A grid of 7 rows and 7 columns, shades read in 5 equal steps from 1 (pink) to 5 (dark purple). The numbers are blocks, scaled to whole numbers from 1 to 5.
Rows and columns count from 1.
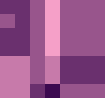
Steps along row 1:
same down down up same same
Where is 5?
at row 7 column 4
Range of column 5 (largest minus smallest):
1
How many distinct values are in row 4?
3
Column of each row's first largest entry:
1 2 1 1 5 5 4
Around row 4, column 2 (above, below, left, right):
4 2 4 3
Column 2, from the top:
4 4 4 4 2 2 2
